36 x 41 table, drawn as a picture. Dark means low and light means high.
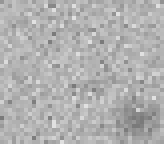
There are no regular stripes. Neither half mirrors the other. On average the colour sits 70% of the way up the scale. One dip sinks in the bottom right. No single row or column stands out from its neighbours. The ninth with the lowest average is the bottom right.
